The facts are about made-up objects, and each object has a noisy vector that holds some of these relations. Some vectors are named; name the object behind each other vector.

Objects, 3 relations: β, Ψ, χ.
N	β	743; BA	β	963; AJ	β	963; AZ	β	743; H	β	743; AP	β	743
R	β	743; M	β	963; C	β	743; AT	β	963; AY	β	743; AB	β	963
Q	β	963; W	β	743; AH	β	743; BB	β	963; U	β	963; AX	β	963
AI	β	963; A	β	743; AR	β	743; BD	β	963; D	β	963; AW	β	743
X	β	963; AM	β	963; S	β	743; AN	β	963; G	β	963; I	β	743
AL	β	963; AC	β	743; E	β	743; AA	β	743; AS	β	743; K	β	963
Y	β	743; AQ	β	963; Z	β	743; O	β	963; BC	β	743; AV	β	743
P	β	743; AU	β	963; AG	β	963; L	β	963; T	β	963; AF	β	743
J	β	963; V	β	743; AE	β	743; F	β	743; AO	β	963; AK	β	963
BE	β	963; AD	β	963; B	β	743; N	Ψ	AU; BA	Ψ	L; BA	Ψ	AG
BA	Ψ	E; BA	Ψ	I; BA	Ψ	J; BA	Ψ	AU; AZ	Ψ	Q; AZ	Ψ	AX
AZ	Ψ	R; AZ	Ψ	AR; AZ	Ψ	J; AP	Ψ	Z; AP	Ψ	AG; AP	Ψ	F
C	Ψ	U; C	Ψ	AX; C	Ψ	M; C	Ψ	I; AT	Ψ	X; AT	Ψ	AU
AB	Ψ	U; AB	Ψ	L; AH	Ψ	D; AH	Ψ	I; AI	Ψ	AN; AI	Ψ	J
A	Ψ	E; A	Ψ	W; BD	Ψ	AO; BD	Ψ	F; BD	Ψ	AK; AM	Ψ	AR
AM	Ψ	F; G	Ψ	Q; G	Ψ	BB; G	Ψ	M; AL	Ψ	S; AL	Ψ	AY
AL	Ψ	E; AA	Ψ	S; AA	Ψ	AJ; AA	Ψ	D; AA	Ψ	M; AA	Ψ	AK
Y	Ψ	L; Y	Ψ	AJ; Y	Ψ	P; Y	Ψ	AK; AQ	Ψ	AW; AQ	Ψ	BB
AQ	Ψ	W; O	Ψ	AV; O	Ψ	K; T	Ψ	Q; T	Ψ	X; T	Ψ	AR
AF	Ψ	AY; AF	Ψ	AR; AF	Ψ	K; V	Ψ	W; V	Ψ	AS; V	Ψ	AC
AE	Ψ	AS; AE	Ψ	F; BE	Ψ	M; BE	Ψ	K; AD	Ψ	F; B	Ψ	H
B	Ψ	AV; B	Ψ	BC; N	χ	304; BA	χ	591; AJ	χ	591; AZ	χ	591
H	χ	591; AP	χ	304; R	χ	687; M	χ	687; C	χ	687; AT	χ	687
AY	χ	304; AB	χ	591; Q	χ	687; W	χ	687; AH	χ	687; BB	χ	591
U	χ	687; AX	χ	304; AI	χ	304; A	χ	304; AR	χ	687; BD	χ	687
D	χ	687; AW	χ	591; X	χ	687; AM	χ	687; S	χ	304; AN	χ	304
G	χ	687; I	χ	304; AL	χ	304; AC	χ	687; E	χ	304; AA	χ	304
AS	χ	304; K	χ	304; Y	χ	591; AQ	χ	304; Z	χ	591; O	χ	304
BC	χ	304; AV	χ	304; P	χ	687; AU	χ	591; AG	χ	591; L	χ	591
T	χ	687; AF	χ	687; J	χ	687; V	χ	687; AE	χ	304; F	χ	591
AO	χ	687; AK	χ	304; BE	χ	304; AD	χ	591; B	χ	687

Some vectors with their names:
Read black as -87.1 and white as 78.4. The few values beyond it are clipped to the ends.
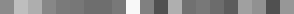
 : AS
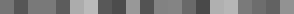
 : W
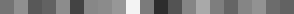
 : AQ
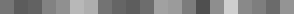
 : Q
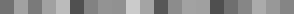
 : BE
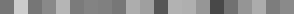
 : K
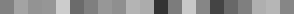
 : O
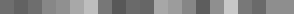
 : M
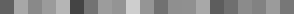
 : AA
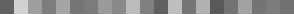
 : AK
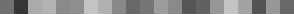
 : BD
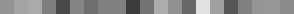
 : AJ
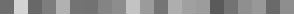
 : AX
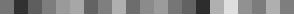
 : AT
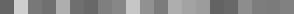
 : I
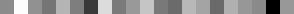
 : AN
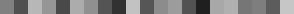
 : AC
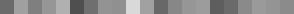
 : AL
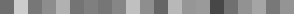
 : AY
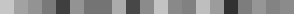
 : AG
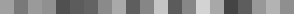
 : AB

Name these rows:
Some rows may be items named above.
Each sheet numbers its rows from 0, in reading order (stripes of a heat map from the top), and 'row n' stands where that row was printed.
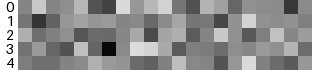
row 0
AI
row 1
T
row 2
AZ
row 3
N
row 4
J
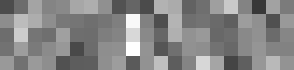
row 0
P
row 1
AS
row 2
E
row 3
A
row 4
AB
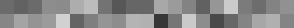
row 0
M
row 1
O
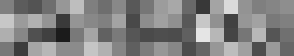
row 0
X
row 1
F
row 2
AW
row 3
BD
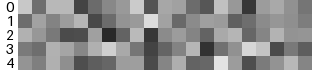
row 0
AD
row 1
AL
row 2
AU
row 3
AO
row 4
Y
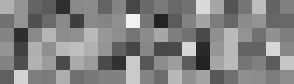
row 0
BB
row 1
AQ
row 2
AM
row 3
B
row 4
AC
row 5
S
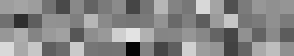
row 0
L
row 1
G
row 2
AP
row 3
H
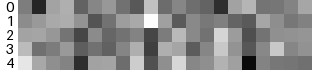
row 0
V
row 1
AE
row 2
L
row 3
AZ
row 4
Z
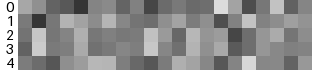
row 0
BB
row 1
AF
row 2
AY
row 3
S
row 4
R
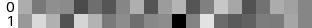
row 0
BA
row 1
BC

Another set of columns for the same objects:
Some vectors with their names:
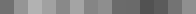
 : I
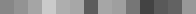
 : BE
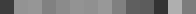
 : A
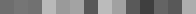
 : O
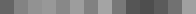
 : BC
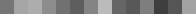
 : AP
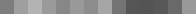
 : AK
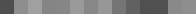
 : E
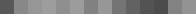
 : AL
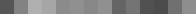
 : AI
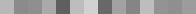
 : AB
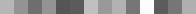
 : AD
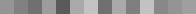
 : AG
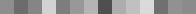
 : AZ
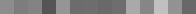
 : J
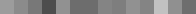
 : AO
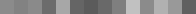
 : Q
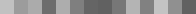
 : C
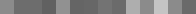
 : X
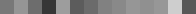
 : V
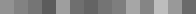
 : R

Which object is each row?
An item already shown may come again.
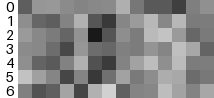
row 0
AS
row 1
AF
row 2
AM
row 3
AC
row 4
AF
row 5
BD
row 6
AU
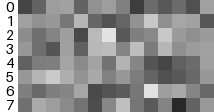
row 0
N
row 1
G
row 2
BA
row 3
H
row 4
AV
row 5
AA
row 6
T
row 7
AE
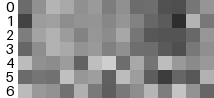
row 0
AX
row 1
AQ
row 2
AK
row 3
AX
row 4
Y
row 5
O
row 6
M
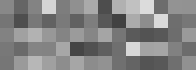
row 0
AZ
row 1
AT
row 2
AK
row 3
T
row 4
I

